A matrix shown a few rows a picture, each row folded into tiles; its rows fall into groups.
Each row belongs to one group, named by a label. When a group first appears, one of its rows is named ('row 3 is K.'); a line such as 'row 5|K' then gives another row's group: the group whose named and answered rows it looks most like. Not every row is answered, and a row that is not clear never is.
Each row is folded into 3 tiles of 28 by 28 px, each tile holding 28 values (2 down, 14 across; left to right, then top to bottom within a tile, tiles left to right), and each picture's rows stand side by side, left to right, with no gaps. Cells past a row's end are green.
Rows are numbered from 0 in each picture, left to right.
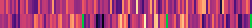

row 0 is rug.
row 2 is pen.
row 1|rug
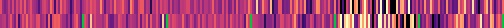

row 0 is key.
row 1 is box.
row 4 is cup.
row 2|box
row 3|rug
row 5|rug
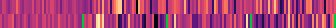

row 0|key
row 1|pen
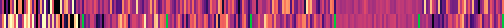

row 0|cup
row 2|key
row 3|pen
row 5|rug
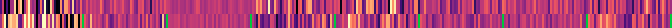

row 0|cup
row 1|box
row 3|box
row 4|pen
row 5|rug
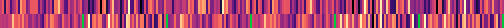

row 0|pen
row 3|pen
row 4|cup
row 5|cup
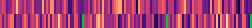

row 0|key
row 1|pen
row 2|key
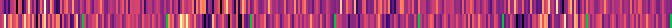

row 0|cup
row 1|key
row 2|pen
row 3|key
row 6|rug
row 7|key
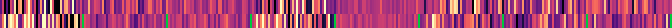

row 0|cup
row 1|rug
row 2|key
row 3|cup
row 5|pen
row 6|rug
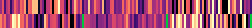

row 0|pen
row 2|cup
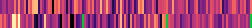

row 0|pen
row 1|box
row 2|rug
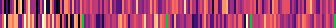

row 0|cup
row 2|box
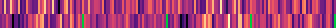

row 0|rug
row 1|rug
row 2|rug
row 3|key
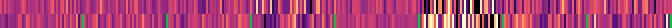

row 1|key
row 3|rug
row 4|key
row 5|cup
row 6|pen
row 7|box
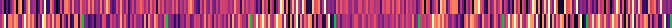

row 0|cup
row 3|cup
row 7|cup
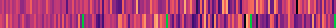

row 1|rug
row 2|box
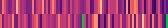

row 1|key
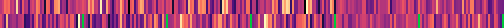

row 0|box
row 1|box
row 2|pen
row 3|pen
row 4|rug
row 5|key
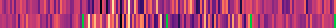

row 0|key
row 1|cup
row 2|box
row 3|rug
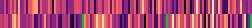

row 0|pen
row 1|pen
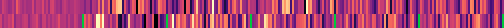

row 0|key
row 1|pen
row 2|cup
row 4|key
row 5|key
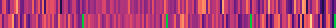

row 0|key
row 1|box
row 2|pen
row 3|key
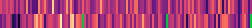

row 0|rug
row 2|key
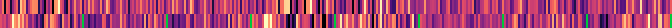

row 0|pen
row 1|box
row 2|box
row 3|pen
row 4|cup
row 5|rug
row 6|key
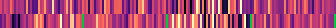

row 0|rug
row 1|pen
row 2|cup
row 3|key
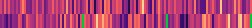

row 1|pen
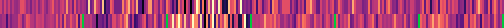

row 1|rug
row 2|cup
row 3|pen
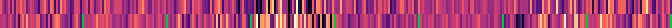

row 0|key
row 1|pen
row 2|key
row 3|cup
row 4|rug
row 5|key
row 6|rug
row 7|pen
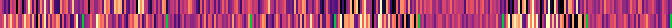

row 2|box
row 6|cup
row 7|key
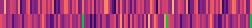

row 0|rug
